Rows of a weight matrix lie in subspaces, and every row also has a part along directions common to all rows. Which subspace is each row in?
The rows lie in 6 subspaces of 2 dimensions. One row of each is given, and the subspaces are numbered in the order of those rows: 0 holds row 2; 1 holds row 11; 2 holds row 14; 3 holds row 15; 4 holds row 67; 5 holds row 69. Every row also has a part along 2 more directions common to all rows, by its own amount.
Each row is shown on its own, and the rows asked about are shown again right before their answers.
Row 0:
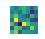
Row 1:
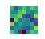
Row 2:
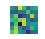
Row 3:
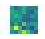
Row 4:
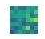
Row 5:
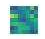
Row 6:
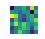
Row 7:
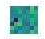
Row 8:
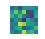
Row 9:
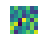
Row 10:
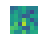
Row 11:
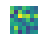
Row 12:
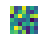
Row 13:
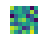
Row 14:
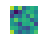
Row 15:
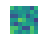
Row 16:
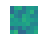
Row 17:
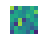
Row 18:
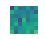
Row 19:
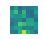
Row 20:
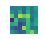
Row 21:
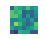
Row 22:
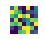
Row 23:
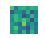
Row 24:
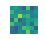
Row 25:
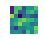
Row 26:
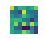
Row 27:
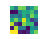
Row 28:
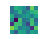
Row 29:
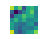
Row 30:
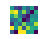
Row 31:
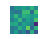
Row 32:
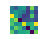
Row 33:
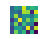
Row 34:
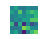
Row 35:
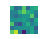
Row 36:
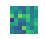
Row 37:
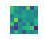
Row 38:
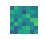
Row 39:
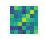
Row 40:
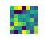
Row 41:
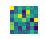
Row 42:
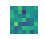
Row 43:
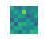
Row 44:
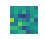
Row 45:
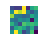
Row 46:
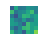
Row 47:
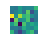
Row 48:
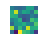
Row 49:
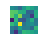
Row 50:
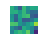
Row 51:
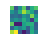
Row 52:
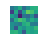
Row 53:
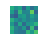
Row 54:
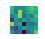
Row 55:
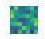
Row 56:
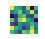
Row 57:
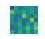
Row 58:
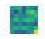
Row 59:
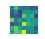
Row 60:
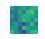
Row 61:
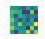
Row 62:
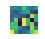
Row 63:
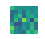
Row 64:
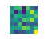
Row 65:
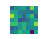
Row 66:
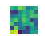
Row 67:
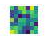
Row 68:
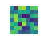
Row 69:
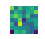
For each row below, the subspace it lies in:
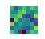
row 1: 0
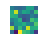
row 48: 1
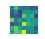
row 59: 0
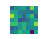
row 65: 3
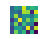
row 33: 3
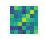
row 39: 1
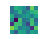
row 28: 4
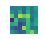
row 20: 4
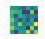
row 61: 3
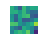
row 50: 2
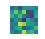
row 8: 0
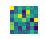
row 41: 5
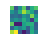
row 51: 2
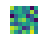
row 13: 3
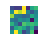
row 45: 2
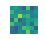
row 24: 4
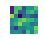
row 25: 1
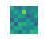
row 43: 0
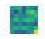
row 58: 2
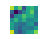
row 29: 2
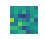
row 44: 4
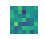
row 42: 0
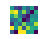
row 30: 1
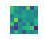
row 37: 4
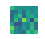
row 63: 5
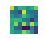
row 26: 2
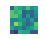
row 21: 0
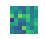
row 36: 4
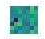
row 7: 4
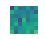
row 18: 5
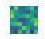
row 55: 3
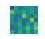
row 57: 5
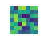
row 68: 0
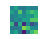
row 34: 2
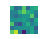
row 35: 2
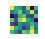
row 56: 3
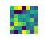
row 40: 2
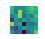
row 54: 0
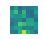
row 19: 0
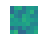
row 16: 1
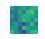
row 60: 4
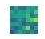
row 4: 3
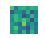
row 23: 5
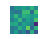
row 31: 3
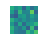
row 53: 3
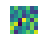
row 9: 5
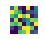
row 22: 4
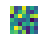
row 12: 1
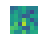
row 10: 5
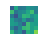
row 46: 5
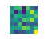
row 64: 2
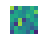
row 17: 5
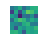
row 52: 1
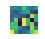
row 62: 5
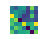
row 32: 3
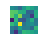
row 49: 0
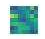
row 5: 3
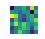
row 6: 3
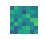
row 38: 0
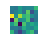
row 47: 4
